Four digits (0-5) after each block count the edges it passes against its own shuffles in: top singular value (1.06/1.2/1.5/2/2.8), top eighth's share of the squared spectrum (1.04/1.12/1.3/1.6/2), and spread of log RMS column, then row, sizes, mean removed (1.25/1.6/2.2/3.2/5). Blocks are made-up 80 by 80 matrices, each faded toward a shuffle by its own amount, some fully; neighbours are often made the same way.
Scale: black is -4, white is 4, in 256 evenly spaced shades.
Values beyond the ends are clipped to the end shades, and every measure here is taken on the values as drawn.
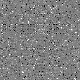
4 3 1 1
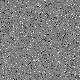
1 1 0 0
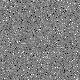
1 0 0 0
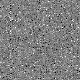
3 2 1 0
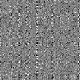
4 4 3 2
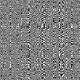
5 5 4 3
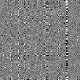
4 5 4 2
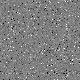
1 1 0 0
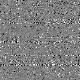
2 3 1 3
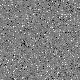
0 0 0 0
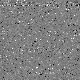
2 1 0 1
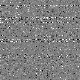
2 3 1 3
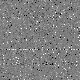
2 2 1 1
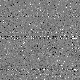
2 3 1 2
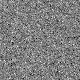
0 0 0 0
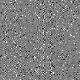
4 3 2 1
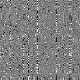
4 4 3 1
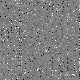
3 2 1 0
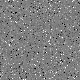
1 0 0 0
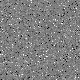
1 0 0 0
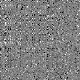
4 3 2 2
